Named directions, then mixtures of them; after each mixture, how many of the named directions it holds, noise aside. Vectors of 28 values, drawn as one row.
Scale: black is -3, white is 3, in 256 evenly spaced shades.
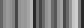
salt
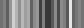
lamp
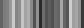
two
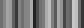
two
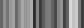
two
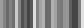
one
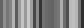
two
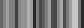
one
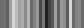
one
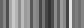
one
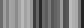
two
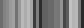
two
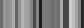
two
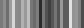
two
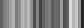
two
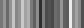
two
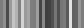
one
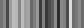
one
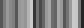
one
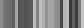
two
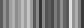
two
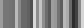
one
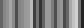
one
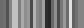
two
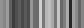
one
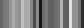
two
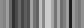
one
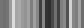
one
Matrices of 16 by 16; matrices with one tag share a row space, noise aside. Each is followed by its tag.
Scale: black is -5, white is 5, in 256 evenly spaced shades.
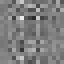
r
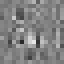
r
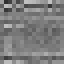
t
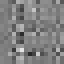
r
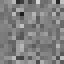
r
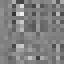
r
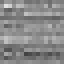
t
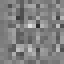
r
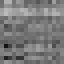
t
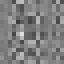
r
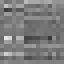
t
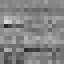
t
